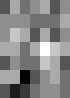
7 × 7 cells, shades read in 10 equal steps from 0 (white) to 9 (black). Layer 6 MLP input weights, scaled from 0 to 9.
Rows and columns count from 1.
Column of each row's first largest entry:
1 4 4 3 1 3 2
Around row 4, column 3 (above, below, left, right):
3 5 3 3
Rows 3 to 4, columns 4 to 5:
6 3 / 3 0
